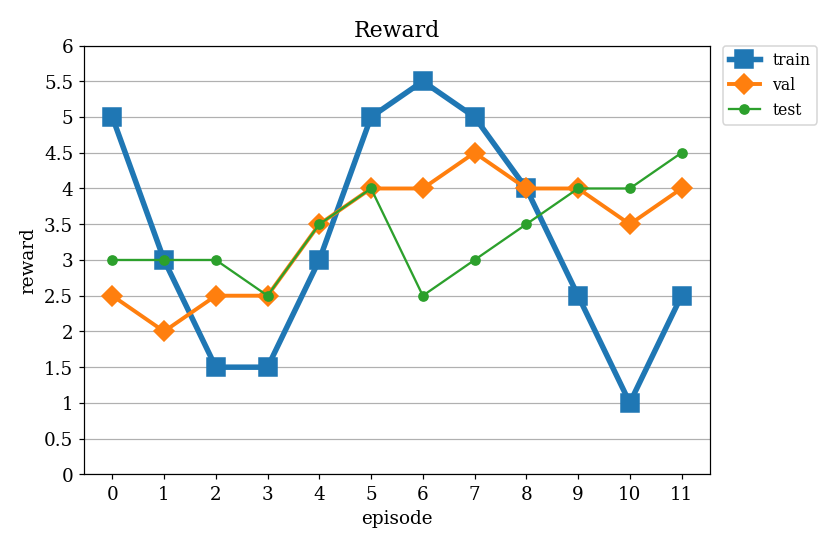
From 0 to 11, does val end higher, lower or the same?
higher
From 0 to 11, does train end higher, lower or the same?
lower
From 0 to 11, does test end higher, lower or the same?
higher
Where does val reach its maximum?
7
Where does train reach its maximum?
6
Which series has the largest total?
val
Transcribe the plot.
Title: Reward
x-axis: episode, ticks 0 1 2 3 4 5 6 7 8 9 10 11
y-axis: reward, ticks 0 0.5 1 1.5 2 2.5 3 3.5 4 4.5 5 5.5 6
Legend: train, val, test
Values:
train: 5 3 1.5 1.5 3 5 5.5 5 4 2.5 1 2.5
val: 2.5 2 2.5 2.5 3.5 4 4 4.5 4 4 3.5 4
test: 3 3 3 2.5 3.5 4 2.5 3 3.5 4 4 4.5
